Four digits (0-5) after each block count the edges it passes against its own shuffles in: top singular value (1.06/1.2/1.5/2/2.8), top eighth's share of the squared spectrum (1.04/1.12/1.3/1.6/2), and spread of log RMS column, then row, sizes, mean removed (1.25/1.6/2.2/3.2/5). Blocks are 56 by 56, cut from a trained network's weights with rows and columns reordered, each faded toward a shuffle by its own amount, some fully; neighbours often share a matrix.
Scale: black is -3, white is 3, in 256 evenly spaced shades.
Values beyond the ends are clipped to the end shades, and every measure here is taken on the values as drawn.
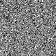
1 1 0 0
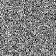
2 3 0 2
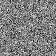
0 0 0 0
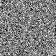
0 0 0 0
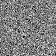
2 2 0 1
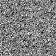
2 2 0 0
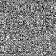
3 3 0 1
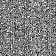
2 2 0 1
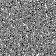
0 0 0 0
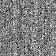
2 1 0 1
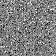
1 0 0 0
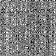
3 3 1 3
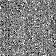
1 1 0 0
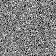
1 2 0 0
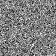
0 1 0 0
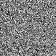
1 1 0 0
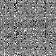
2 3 3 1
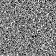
1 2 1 0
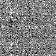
2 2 2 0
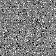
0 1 1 0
